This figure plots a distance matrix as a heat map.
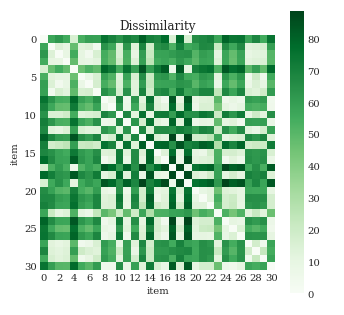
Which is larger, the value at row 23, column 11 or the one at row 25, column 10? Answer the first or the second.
the second
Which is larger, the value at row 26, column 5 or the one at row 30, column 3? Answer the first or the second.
the first
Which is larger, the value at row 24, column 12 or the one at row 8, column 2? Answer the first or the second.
the first
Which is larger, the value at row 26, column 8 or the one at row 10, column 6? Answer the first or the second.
the second
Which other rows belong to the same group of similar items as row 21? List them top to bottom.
8, 9, 11, 13, 15, 16, 18, 20, 22, 24, 25, 26, 30
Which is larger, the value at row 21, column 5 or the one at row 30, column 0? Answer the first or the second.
the second
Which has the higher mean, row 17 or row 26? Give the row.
17
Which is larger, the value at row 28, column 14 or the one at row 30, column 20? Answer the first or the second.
the first
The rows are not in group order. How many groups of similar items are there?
3
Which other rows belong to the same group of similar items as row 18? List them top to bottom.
8, 9, 11, 13, 15, 16, 20, 21, 22, 24, 25, 26, 30
